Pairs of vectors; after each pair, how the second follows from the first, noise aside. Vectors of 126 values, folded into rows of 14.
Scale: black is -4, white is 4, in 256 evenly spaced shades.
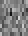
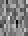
reversed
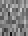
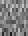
copied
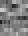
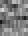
copied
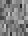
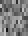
reversed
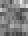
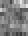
copied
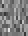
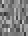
copied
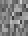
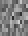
copied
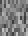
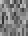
reversed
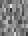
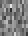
copied
